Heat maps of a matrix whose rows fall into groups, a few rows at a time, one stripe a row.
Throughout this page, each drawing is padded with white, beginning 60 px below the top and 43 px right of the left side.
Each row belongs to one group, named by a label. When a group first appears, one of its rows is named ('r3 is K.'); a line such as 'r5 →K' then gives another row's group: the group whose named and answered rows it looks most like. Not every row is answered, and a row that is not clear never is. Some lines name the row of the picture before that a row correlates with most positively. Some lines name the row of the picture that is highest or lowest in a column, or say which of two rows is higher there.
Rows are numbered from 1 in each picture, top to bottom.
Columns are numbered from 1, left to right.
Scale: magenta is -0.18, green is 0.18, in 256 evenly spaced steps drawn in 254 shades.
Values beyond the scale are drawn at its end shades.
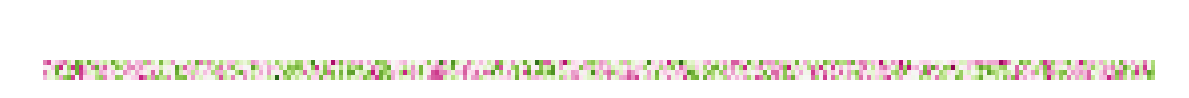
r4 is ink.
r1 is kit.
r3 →ink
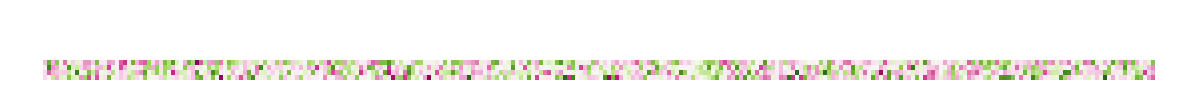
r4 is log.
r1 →ink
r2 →log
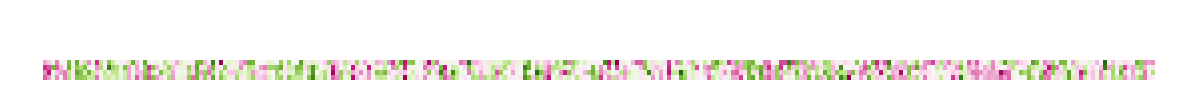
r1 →log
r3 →kit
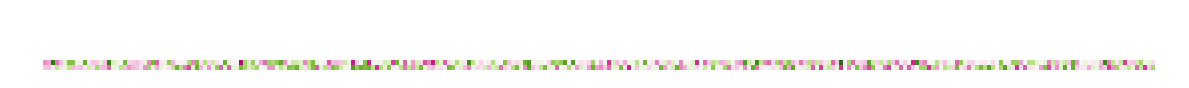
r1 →kit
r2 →ink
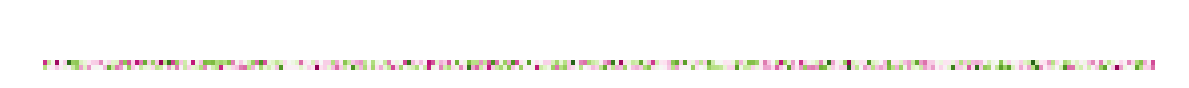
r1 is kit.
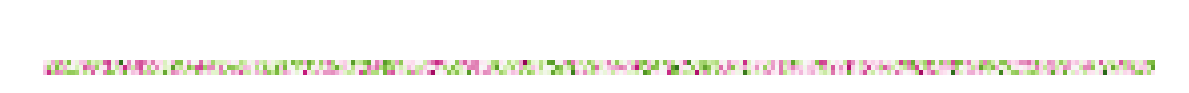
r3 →kit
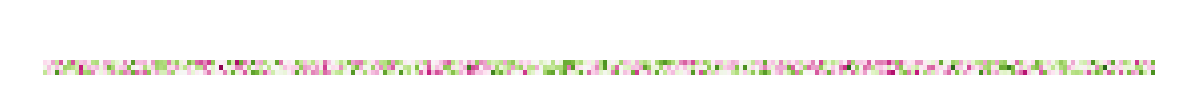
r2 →log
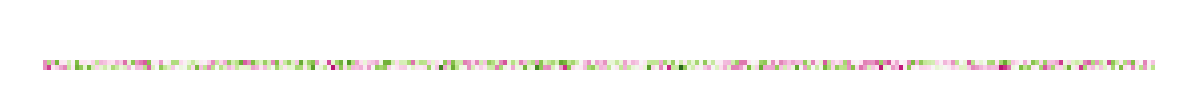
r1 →ink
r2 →kit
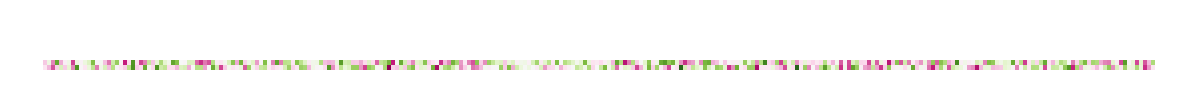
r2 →log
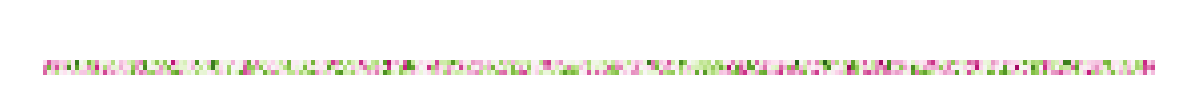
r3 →ink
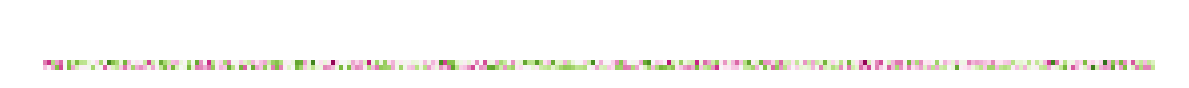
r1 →kit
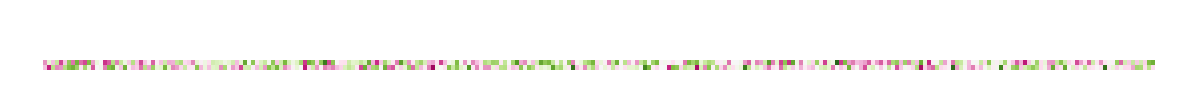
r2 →kit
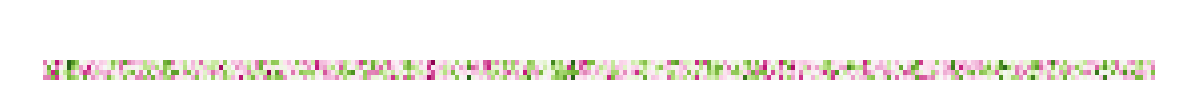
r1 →kit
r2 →log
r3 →ink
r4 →kit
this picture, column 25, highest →2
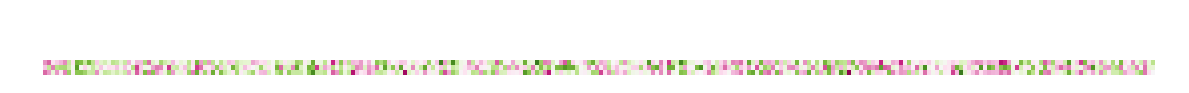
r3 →kit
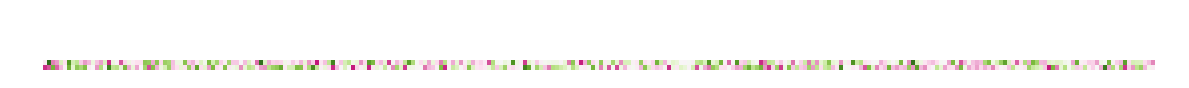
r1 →log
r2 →kit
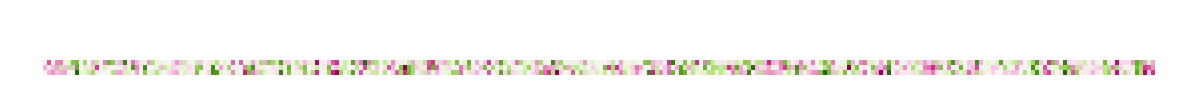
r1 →kit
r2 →log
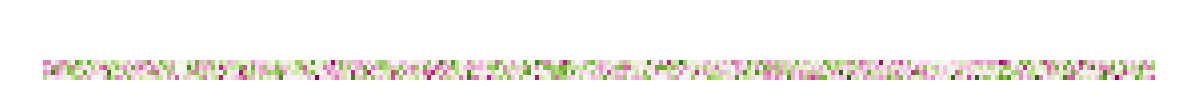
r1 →kit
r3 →kit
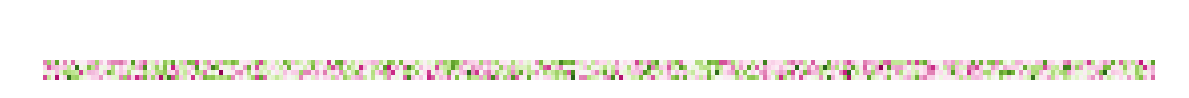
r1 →ink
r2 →log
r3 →log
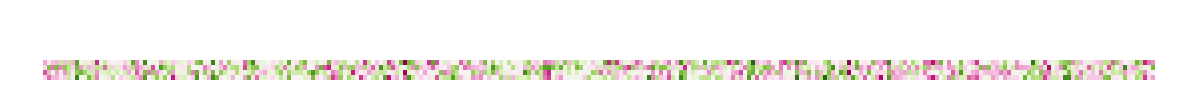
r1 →log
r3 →kit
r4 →log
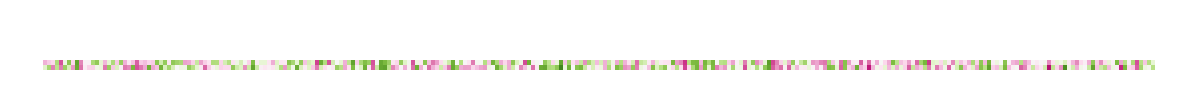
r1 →ink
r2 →ink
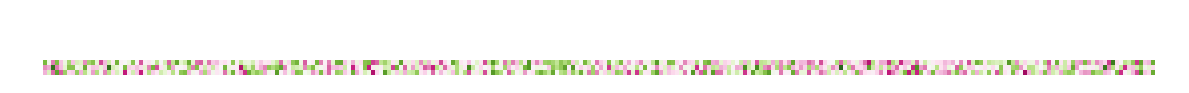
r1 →ink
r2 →kit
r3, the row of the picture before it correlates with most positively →2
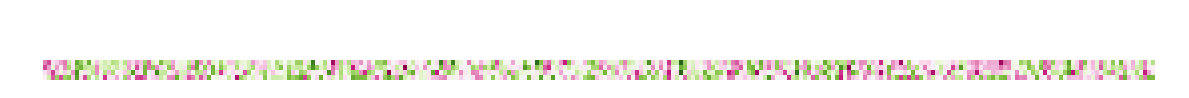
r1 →kit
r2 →kit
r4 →ink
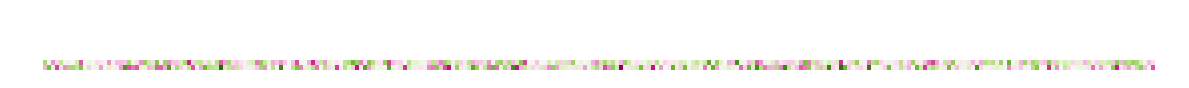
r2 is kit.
